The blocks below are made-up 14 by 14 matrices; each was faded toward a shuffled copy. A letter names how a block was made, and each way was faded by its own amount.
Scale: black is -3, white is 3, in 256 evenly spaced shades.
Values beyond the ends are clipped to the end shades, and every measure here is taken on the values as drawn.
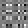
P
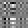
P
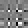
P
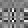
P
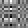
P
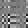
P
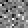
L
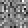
L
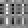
P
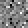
L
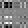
P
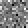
L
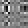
P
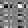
P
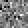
L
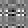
P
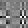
P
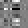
P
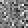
L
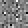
L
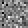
L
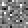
L
